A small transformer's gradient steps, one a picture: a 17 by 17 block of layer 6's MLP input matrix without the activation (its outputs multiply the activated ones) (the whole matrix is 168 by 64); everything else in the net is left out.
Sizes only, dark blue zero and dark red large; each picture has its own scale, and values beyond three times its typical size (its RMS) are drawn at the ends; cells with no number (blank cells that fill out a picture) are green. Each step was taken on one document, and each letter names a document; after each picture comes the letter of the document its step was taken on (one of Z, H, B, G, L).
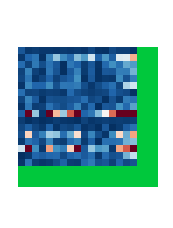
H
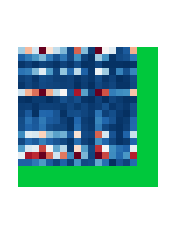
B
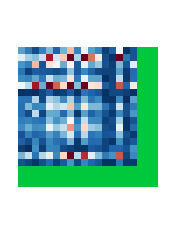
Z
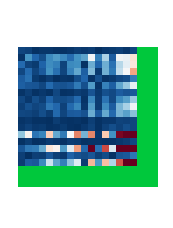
H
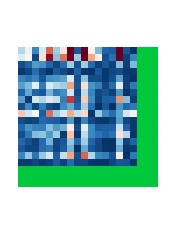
Z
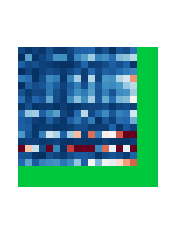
H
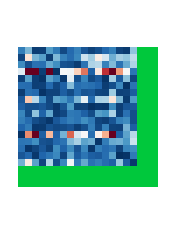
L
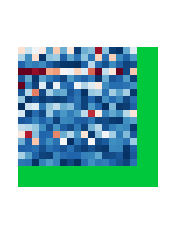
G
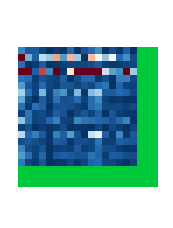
G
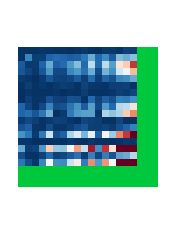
H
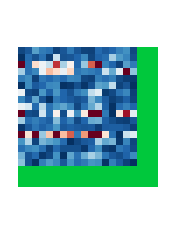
G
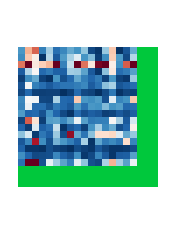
L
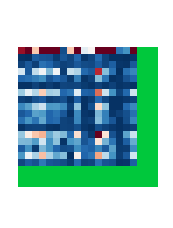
B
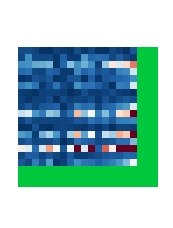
H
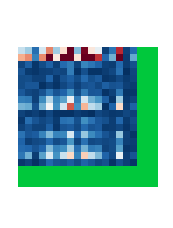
Z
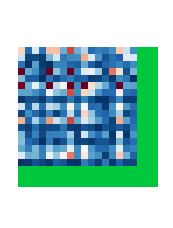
Z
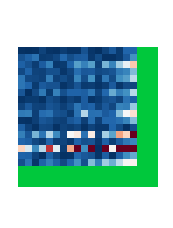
H
